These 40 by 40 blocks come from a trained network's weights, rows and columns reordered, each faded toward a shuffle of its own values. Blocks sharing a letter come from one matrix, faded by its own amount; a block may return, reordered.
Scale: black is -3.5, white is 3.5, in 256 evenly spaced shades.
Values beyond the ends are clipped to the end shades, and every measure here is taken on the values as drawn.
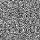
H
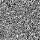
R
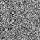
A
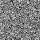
R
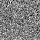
R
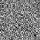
H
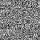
H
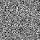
A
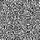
H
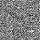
H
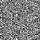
H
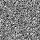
R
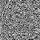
A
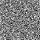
R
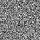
A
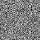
H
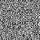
H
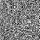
H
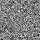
R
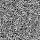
R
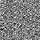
H
